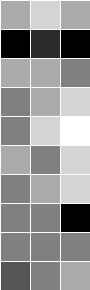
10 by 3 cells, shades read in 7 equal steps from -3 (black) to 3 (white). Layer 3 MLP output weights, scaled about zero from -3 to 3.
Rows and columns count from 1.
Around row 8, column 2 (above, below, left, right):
1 0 0 -3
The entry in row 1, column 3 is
1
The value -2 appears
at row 2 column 2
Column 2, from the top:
2 -2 1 1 2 0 1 0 0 0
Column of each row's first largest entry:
2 2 1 3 3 3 3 1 1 3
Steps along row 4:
up up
